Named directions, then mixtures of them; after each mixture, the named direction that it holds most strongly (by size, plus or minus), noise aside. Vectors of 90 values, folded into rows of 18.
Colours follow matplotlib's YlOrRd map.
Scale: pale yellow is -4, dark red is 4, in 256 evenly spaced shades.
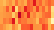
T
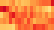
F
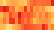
F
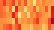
T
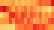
F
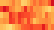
F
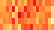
T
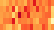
T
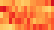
F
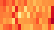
T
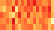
T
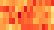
T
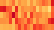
F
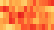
F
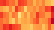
T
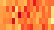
T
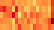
T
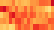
F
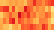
T
